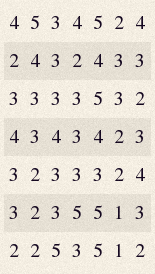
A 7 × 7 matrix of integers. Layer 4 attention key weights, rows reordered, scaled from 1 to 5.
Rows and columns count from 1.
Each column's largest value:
4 5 5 5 5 3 4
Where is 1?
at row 6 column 6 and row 7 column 6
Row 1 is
4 5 3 4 5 2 4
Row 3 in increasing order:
2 3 3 3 3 3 5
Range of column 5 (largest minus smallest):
2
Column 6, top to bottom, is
2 3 3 2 2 1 1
